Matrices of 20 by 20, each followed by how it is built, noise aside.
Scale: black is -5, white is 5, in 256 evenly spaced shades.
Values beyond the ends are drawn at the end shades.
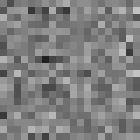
low rank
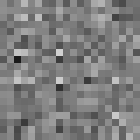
low rank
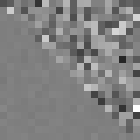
upper triangular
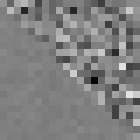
upper triangular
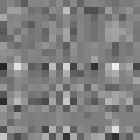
low rank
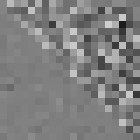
upper triangular
